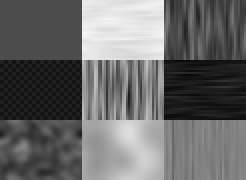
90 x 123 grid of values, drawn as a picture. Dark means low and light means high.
The table splits into 3 rows of 3 panels. Panel 1,1: low, flat. Panel 1,2: very high, streaked across, faint in contrast. Panel 1,3: low, streaked downward. Panel 2,1: very low, checkered, faint in contrast. Panel 2,2: middling, streaked downward, strong in contrast. Panel 2,3: very low, streaked across, faint in contrast. Panel 3,1: low, blotchy. Panel 3,2: high, smooth. Panel 3,3: middling, streaked downward, faint in contrast.
